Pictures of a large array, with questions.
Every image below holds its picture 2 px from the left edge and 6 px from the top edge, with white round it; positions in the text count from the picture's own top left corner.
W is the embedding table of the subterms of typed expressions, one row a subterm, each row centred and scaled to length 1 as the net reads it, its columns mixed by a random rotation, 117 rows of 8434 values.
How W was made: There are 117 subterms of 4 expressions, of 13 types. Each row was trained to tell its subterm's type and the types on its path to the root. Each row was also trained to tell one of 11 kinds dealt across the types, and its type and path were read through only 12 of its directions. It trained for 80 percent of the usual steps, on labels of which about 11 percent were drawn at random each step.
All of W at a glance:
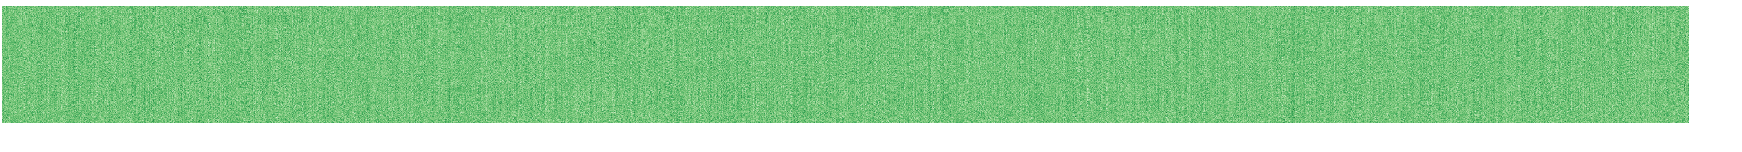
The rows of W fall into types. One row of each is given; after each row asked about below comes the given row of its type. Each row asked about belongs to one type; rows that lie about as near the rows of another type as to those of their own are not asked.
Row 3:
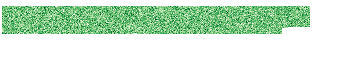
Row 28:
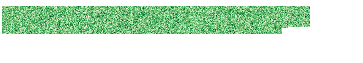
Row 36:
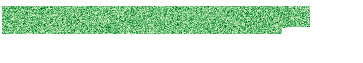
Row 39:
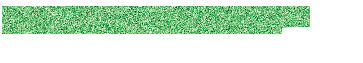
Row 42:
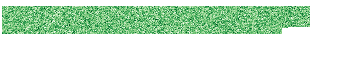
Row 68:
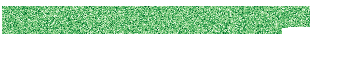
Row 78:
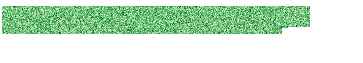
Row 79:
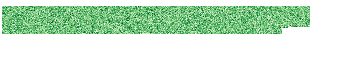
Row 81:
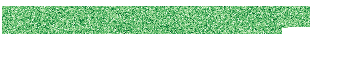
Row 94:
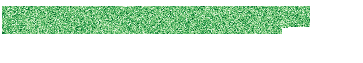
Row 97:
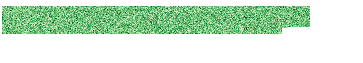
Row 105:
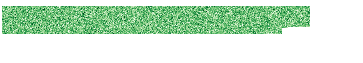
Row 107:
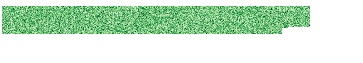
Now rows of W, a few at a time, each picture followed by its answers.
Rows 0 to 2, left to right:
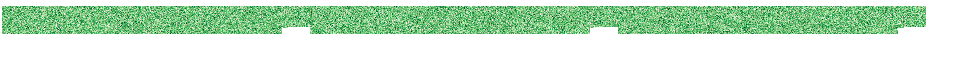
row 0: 81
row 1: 97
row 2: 79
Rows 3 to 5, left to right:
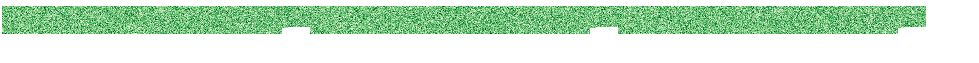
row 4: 97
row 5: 39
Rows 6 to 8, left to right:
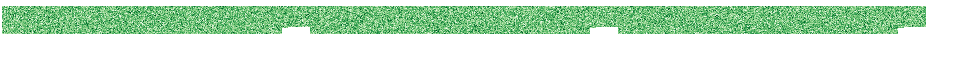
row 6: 78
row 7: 81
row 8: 79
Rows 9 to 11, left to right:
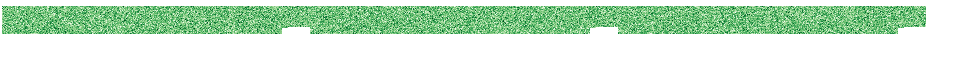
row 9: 3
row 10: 42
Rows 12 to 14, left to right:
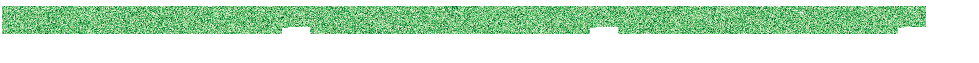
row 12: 107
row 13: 68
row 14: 36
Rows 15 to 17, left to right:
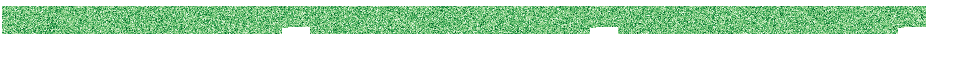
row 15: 3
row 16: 81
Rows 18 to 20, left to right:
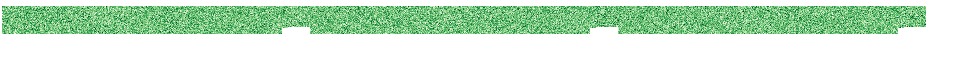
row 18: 36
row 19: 42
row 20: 107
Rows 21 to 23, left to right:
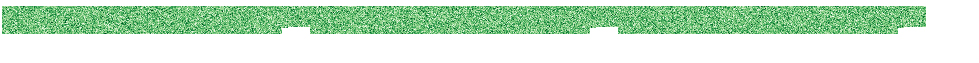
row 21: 79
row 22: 68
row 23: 107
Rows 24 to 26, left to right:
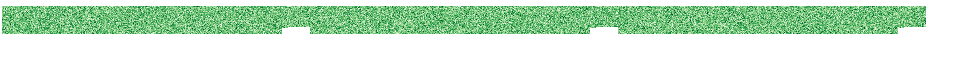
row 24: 28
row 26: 81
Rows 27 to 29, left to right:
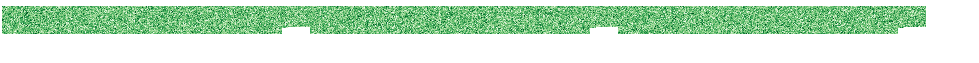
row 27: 28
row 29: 3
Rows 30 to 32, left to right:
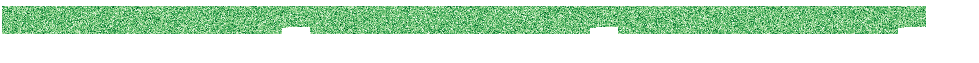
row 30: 39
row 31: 107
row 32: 28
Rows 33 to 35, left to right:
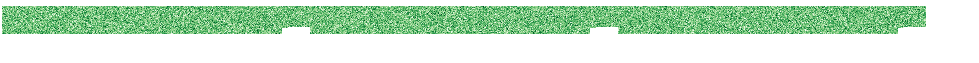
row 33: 3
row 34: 42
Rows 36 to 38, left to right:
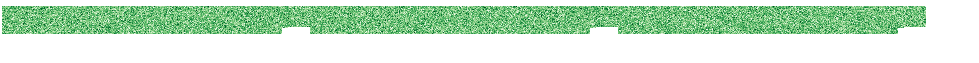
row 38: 79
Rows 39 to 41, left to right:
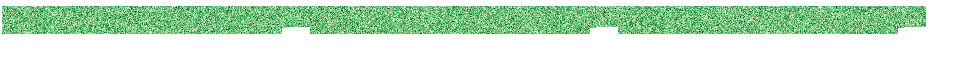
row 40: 68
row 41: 107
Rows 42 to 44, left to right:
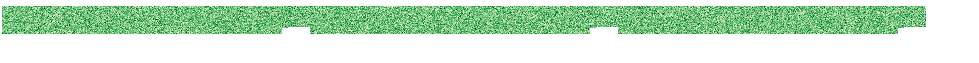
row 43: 36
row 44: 68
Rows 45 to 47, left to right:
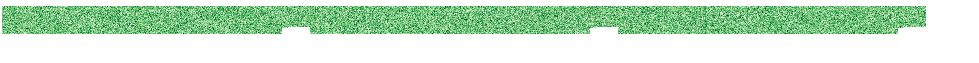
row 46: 39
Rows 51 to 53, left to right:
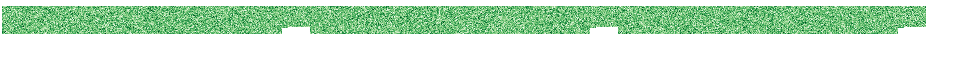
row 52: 78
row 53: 79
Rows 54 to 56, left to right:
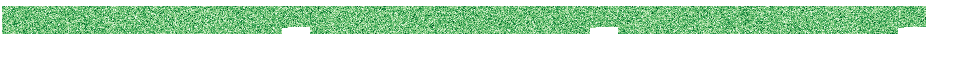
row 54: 107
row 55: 97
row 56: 97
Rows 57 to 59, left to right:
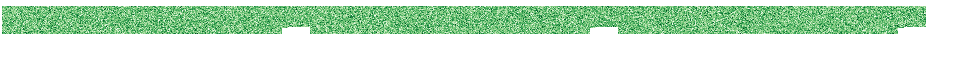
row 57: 3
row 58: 39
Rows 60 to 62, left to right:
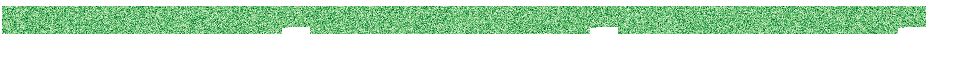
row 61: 28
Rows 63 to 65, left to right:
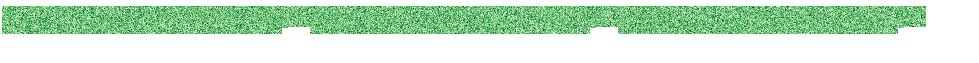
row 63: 28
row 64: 3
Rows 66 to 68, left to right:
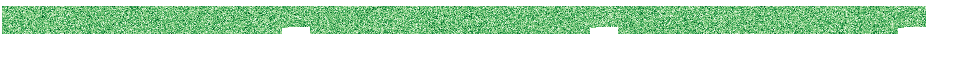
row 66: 39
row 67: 81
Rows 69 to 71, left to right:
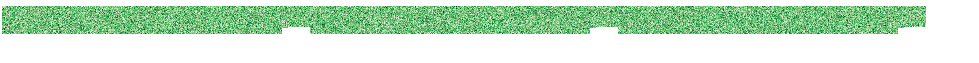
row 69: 94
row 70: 28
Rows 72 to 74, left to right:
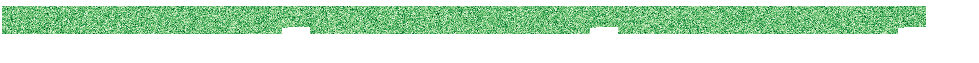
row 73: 105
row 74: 42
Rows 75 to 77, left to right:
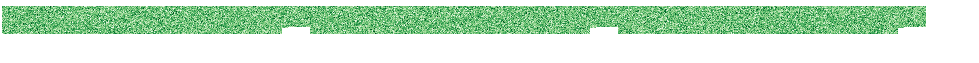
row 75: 36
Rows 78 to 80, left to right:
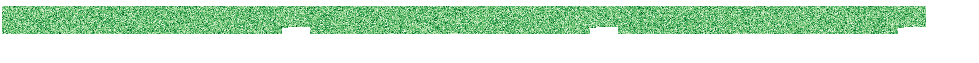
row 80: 68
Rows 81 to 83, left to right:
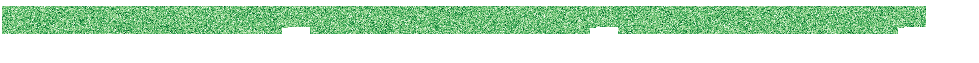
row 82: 79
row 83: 94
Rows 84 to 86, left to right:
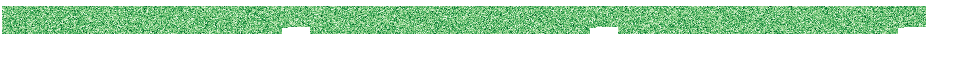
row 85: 94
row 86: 42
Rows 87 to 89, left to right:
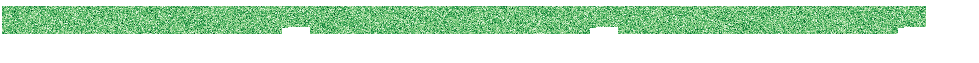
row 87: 105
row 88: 28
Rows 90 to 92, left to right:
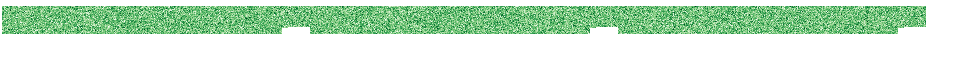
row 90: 97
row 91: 94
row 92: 78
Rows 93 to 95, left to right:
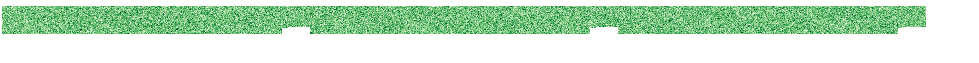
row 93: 94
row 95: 97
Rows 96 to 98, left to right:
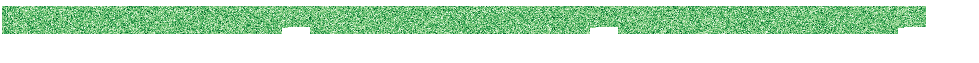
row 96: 97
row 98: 81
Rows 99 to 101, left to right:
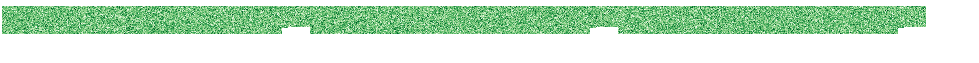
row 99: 79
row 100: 36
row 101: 78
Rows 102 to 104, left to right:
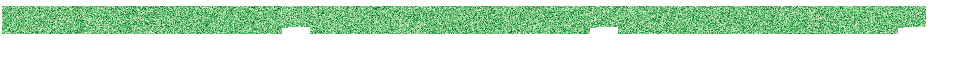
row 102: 81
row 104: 3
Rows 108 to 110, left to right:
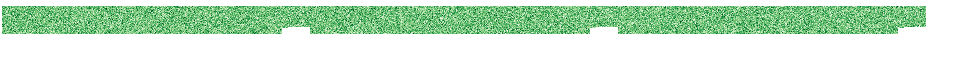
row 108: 105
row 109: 105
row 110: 94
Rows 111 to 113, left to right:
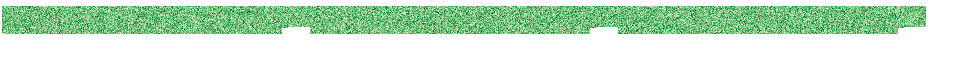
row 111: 28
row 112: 78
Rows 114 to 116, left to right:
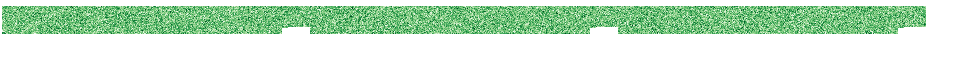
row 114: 3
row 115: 36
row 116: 107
